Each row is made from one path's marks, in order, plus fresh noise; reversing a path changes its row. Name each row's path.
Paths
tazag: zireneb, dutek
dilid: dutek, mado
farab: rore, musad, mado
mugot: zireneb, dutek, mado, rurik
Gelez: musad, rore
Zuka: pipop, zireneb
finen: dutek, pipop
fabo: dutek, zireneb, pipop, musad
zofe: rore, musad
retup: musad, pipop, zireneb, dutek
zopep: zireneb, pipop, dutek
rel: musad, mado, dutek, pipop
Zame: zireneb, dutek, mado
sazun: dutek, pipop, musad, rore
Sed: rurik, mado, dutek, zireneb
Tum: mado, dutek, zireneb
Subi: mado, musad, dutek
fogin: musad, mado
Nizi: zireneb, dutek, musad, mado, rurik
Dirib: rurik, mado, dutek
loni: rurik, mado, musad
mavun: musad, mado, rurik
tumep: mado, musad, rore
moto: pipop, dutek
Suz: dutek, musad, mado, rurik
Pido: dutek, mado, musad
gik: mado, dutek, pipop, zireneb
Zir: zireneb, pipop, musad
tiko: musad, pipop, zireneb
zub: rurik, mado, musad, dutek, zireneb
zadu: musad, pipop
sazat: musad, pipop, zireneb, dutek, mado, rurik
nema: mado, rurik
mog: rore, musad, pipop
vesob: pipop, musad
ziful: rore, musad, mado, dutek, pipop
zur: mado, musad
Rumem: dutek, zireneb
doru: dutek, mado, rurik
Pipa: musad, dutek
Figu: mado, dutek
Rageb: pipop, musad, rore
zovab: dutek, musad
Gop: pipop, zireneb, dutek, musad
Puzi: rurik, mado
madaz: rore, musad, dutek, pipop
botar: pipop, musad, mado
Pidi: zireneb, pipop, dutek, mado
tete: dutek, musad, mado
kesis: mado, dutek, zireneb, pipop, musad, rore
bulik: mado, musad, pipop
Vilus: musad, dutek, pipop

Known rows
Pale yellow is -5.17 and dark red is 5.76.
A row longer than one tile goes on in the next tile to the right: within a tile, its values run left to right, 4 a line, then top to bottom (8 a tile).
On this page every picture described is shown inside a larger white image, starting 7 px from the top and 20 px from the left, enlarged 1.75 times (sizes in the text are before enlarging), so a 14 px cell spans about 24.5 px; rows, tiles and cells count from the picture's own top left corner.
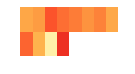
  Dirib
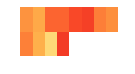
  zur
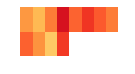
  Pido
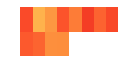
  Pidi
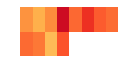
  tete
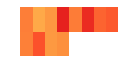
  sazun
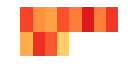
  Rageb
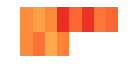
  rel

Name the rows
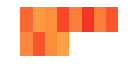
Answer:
sazat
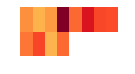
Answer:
zovab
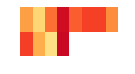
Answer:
dilid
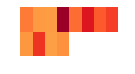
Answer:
Pipa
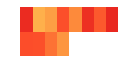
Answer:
zopep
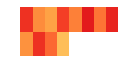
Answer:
tiko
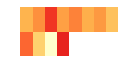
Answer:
Puzi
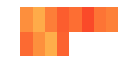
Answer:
kesis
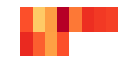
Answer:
Rumem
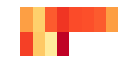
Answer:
Figu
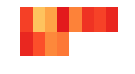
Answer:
tazag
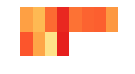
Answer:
doru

